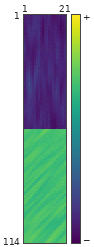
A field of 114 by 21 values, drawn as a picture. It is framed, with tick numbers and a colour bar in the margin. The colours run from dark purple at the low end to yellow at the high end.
It is made of 2 by 1 panels. Panel 1,1: very low, streaked downward, faint in contrast. Panel 2,1: high, slanting up to the right, faint in contrast.
